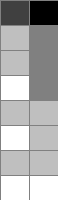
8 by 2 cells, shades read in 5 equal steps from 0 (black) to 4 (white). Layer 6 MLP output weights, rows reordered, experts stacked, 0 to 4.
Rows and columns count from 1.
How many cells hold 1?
1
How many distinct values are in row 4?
2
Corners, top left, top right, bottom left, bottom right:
1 0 4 4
